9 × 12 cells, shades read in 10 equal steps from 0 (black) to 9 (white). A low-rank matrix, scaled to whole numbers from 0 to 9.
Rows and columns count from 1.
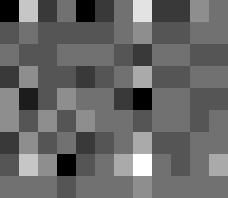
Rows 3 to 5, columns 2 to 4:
3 3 4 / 5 3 3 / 1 3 5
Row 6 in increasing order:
3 3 3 3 4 4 4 4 4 5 5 5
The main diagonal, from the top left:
0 4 3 3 4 4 4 9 4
